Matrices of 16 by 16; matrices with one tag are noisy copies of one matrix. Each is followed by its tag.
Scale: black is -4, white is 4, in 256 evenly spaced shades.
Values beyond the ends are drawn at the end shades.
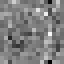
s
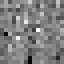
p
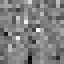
p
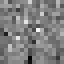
p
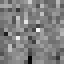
p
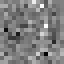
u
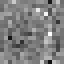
s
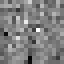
p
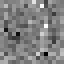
u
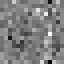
s
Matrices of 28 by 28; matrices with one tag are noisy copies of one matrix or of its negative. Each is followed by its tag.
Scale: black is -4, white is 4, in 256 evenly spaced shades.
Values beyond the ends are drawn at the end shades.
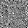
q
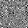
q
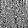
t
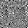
q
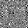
q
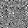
q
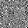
q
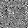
q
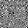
q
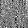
t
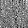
t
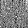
t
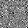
q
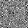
q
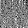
t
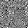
q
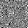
q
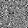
q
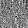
t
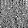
t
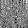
t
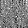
t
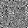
q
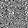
q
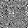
q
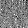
t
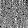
t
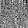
t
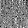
t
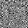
q
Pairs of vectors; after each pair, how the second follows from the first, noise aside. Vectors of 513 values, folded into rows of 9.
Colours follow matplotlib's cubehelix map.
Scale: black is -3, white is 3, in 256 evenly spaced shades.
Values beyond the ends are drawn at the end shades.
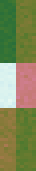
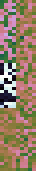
sign-scrambled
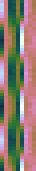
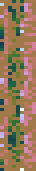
partly zeroed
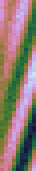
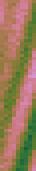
shrunk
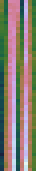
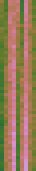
shrunk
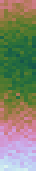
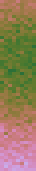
shrunk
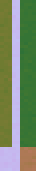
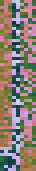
sign-scrambled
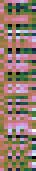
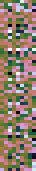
sign-scrambled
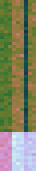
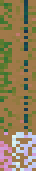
partly zeroed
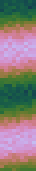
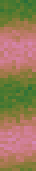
shrunk
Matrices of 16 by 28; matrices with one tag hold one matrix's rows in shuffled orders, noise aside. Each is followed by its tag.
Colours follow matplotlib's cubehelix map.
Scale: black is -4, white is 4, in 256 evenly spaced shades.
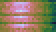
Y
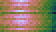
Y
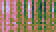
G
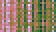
G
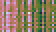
G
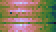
Y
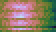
Y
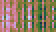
G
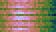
Y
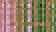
G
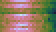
Y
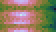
Y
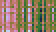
G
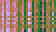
G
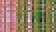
G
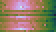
Y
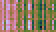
G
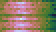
Y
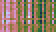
G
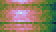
Y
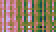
G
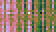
G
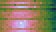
Y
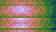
Y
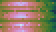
Y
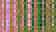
G
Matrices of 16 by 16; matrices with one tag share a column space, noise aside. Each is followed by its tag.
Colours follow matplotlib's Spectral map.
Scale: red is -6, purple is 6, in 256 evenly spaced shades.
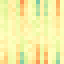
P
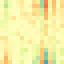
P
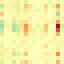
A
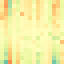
P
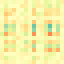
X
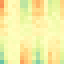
P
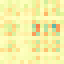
X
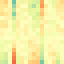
P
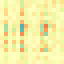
X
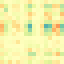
A
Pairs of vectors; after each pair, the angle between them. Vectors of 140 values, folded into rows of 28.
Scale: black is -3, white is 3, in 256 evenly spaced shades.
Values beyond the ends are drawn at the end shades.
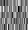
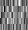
partly aligned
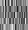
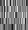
nearly opposite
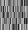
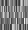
nearly opposite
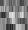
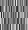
orthogonal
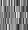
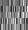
orthogonal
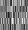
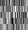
partly opposed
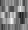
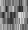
nearly opposite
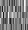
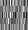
orthogonal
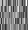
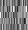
partly opposed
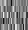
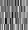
orthogonal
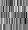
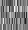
nearly parallel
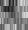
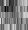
nearly parallel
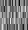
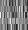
partly aligned
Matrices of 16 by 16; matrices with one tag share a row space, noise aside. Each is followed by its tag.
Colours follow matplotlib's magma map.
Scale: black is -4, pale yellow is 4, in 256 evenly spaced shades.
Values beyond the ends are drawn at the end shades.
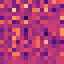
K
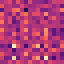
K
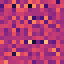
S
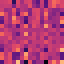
K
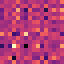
K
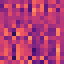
S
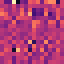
S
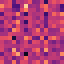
K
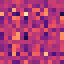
K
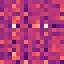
K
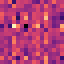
K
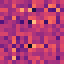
S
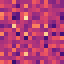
K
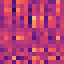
S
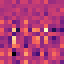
K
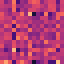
S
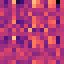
S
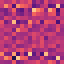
S
